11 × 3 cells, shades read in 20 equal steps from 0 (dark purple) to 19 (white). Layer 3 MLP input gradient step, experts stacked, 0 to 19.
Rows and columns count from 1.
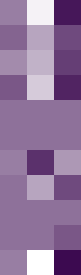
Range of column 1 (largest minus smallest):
4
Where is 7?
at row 2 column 1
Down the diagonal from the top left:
9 12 4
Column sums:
90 124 58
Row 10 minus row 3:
-2 -5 2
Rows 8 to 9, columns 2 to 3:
12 5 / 8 8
